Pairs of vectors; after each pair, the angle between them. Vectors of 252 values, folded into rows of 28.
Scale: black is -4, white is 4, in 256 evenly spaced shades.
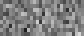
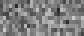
partly aligned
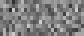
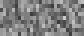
partly aligned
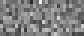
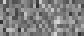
partly aligned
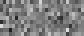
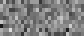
nearly opposite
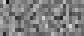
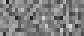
nearly parallel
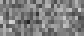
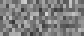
partly opposed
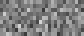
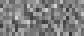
orthogonal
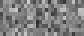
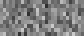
partly opposed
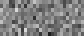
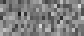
orthogonal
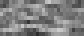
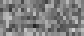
partly opposed
